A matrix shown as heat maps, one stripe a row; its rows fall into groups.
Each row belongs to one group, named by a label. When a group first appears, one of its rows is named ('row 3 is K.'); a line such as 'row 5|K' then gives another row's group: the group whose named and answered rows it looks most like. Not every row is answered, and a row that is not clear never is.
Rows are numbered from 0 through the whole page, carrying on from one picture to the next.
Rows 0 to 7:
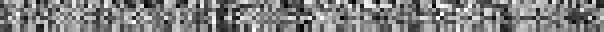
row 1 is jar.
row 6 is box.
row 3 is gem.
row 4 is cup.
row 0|jar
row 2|box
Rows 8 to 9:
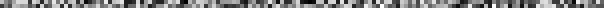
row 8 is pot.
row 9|jar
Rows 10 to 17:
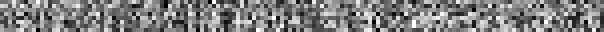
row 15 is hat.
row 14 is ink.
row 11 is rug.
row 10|box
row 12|hat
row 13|jar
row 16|hat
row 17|jar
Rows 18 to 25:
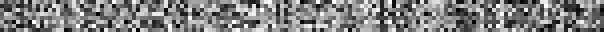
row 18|pot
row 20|hat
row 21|rug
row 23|pot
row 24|cup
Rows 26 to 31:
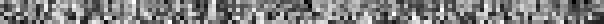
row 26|gem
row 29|hat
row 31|cup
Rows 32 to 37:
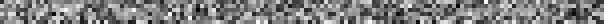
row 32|jar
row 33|rug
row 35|gem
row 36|cup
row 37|jar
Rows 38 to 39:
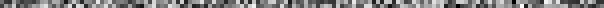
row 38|ink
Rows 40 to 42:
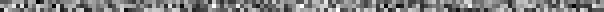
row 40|box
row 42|rug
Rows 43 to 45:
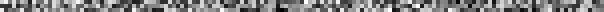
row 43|rug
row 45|pot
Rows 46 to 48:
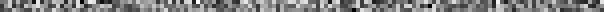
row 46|cup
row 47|rug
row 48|ink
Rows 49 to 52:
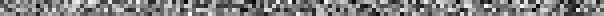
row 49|jar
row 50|box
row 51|pot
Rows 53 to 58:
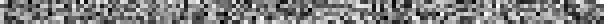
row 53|pot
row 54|ink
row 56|gem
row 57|hat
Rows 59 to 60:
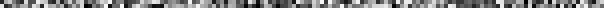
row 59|rug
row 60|pot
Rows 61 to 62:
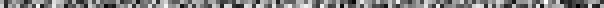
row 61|ink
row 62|cup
